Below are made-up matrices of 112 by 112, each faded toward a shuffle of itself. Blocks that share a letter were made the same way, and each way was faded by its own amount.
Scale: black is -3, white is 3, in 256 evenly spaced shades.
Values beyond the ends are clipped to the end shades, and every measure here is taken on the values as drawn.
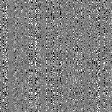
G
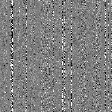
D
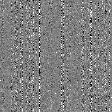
D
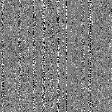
D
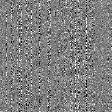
D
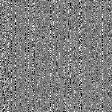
D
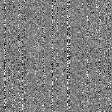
D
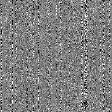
D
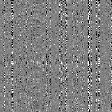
G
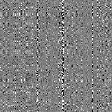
G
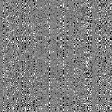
G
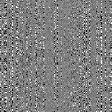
G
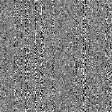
D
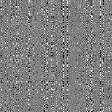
G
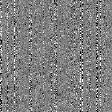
D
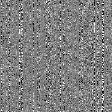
D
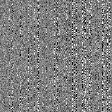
D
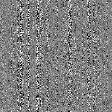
D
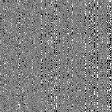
G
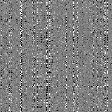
G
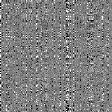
G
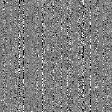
D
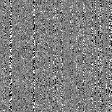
D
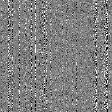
D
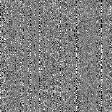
D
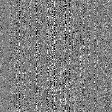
D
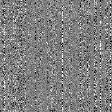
D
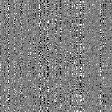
G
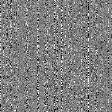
D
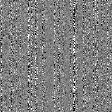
D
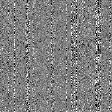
D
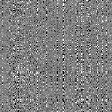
G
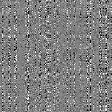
G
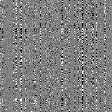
G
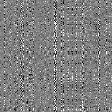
G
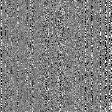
D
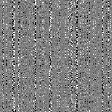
G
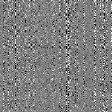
G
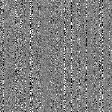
D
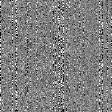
D
